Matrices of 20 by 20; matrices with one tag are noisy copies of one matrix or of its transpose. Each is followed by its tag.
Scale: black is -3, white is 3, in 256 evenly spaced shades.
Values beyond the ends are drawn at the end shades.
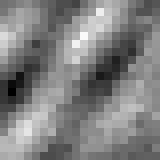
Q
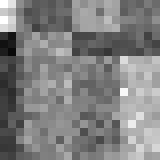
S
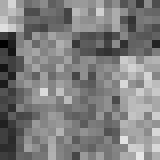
S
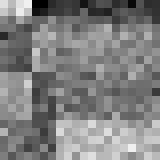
S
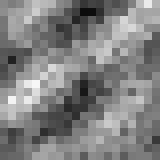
Q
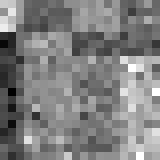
S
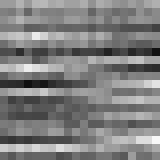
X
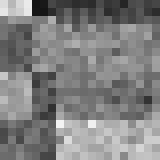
S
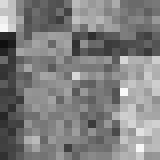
S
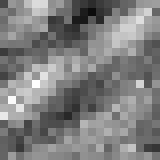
Q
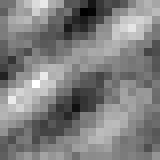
Q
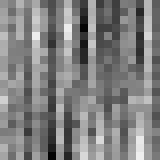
X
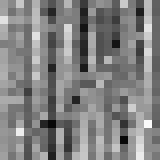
X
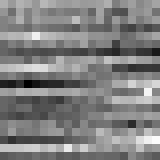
X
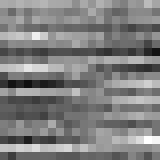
X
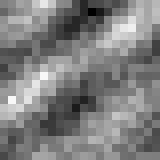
Q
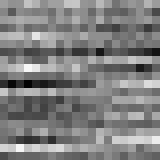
X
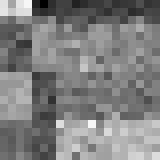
S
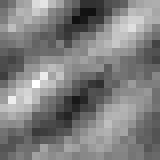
Q
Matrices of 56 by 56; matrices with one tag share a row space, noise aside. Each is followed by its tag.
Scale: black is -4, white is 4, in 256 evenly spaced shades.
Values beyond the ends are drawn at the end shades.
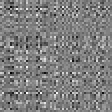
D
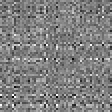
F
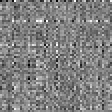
F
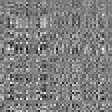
D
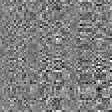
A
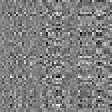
A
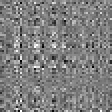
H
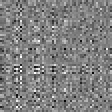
H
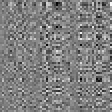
A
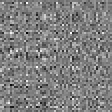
D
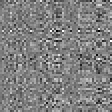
A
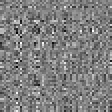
H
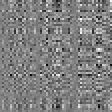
A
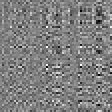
A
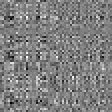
D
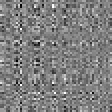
H
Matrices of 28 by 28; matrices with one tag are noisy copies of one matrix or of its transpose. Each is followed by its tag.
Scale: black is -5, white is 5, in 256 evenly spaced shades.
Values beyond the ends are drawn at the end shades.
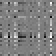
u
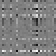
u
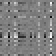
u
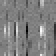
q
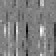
q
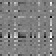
u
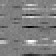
q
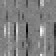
q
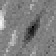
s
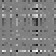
u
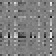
u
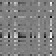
u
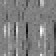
q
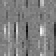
q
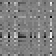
u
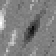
s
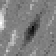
s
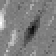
s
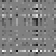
u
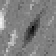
s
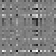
u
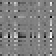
u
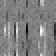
q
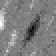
s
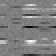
q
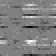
q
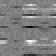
q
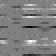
q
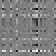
u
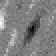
s
